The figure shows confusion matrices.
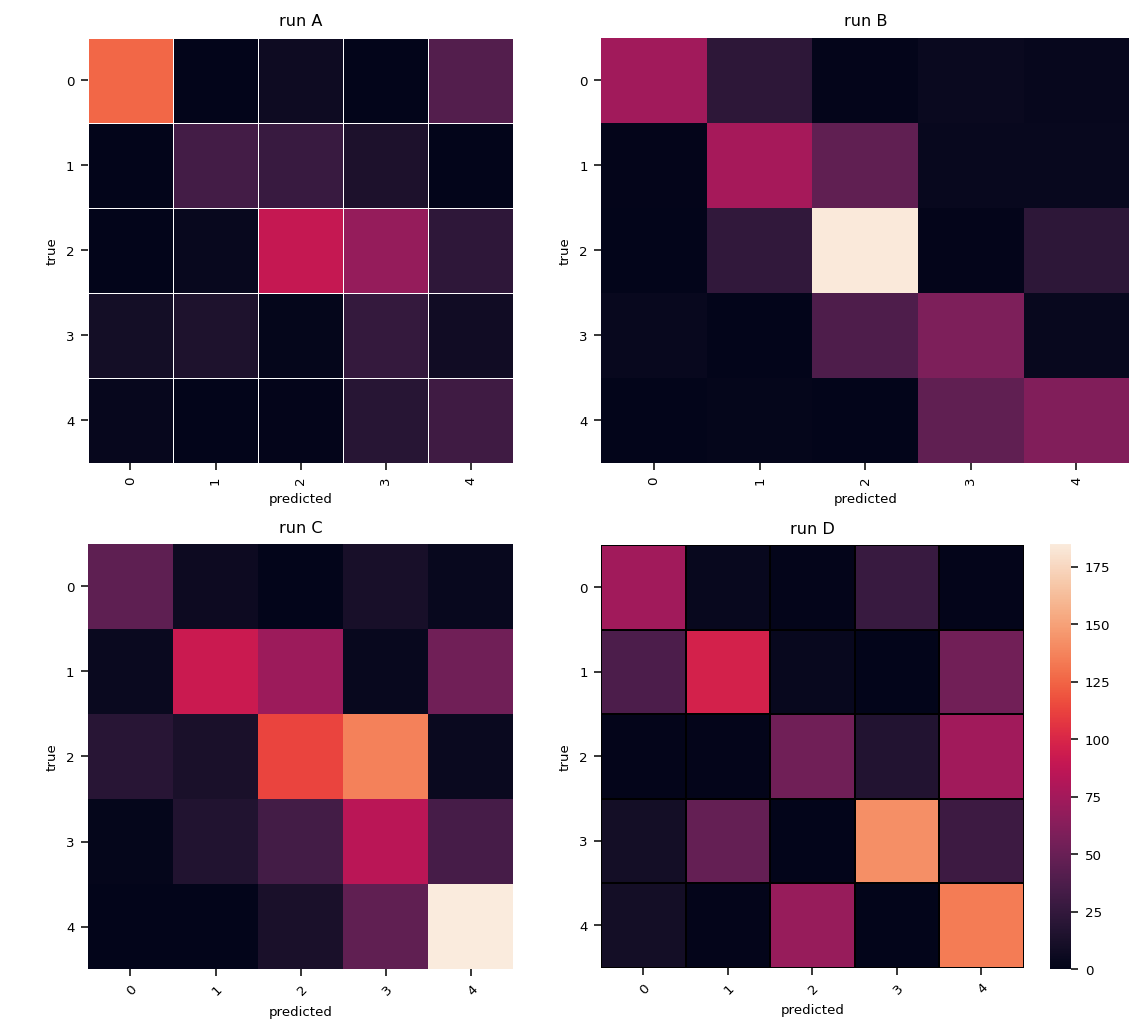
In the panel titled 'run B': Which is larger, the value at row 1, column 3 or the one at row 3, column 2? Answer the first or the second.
the second
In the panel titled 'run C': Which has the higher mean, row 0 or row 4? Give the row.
4
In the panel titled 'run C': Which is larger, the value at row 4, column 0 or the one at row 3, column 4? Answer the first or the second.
the second
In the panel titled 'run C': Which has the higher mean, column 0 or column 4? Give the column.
4
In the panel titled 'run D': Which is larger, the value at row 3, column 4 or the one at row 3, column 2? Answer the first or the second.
the first
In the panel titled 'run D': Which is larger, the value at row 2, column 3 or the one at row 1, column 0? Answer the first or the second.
the second
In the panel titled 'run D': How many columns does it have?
5
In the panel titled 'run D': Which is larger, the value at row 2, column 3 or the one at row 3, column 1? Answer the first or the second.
the second
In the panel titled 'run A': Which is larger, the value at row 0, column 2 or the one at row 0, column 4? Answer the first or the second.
the second
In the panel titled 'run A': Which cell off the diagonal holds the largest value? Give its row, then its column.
2, 3
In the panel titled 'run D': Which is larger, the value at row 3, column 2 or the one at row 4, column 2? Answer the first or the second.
the second
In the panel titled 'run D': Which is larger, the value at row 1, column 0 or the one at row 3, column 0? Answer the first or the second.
the first
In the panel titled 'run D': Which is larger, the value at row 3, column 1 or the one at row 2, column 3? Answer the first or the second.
the first
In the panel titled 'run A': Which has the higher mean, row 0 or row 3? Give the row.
0
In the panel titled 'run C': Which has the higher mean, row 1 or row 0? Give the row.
1
